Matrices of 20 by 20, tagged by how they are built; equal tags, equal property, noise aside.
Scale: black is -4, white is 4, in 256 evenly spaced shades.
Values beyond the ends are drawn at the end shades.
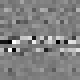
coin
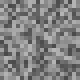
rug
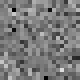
rug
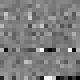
coin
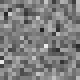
rug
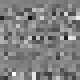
coin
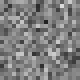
rug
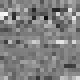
coin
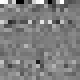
coin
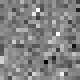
rug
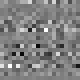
coin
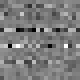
coin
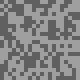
rug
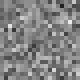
rug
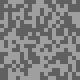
rug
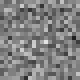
rug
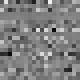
coin
